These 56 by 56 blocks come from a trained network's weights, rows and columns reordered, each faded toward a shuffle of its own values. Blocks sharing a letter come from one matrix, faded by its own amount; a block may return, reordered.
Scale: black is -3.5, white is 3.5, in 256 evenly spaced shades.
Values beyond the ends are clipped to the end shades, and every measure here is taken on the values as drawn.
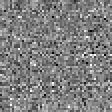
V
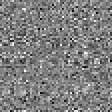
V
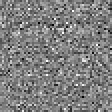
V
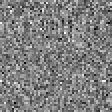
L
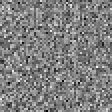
L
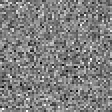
L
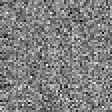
L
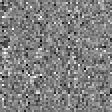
V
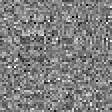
V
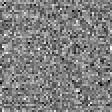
L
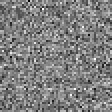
L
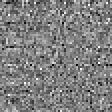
V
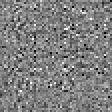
V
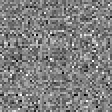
V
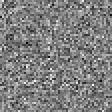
L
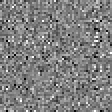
V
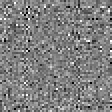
V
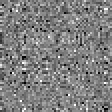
V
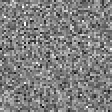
L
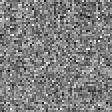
L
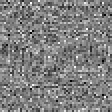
V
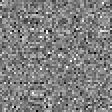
V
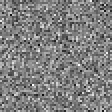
L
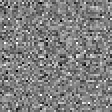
V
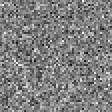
L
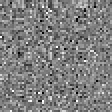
V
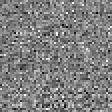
V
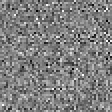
V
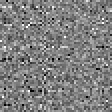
V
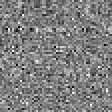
V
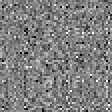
V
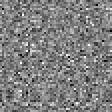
V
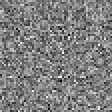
L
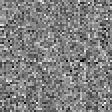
L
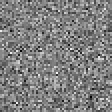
L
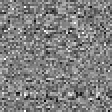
V
